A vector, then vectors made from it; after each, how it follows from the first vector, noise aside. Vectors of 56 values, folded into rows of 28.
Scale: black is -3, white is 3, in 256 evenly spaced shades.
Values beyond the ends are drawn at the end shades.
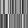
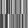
sign-scrambled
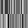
negated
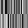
negated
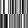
scaled up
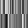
copied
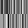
negated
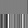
partly zeroed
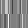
partly zeroed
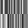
negated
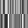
copied
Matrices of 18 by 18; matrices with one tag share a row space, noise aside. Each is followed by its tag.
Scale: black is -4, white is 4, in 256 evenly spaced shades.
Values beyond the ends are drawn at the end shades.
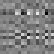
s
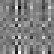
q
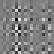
q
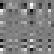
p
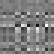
s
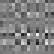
s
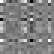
p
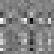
p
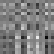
s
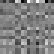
s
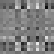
s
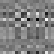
s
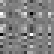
p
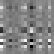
p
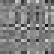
s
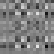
s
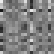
p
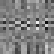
s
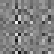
q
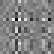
q
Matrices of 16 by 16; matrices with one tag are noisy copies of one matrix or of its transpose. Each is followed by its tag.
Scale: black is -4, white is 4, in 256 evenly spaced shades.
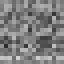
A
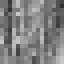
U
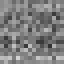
A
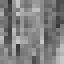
U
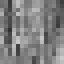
U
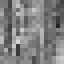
U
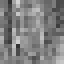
U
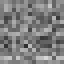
A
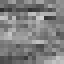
U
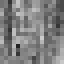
U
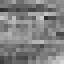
U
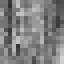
U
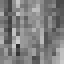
U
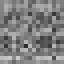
A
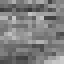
U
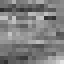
U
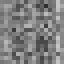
A
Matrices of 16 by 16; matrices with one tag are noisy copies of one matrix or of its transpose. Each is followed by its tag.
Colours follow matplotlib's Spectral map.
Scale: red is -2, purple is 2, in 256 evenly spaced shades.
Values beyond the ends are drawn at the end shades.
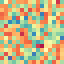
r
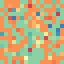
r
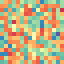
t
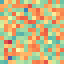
t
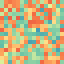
r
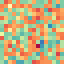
t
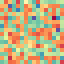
t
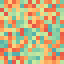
r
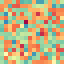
t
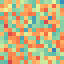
t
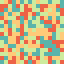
t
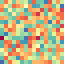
t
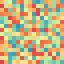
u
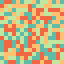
t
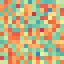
t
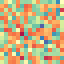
t
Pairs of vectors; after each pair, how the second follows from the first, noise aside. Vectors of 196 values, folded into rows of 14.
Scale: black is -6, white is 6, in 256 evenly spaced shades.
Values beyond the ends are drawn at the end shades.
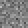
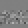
partly zeroed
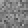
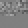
partly zeroed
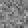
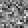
scaled up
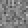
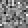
scaled up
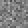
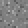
partly zeroed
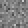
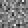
scaled up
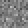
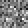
scaled up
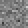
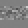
partly zeroed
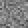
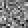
scaled up
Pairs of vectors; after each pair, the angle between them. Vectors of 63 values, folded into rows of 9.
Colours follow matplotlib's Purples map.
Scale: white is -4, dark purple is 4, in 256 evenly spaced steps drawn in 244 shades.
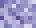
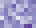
nearly opposite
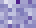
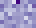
partly aligned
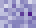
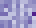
partly opposed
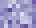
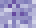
nearly opposite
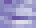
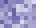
partly aligned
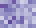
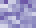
partly opposed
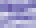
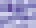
nearly parallel
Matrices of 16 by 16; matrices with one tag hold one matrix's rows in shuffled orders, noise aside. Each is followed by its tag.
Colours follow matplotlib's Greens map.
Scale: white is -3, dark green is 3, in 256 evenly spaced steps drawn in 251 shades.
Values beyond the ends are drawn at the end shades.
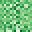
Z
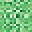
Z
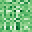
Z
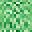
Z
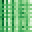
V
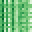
V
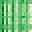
V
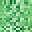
Z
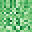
Z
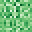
Z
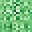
Z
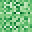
Z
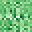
Z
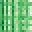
V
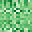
Z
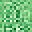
Z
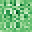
Z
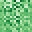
Z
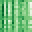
V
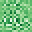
Z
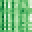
V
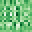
Z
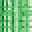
V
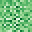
Z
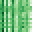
V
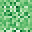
Z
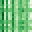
V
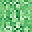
Z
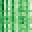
V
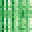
V
